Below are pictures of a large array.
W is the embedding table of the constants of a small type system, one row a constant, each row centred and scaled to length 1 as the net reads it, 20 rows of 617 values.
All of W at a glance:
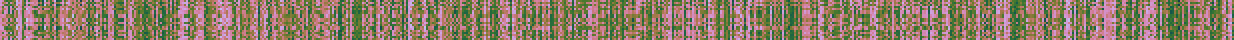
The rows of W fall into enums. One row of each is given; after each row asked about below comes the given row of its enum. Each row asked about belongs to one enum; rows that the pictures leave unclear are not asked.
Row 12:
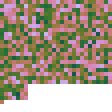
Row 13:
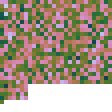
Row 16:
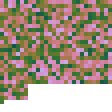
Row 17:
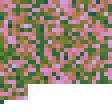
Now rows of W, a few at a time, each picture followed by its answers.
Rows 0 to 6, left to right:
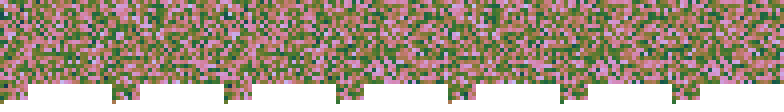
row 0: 13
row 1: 12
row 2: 13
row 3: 16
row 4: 12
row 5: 16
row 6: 16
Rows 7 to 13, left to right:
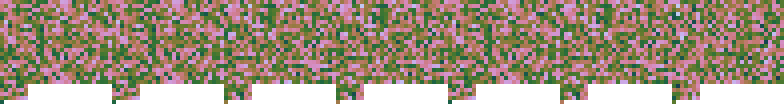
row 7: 17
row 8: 17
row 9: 12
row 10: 12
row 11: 17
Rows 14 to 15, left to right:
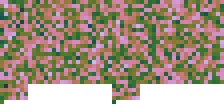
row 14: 13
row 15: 17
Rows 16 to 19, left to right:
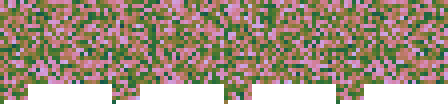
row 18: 12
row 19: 16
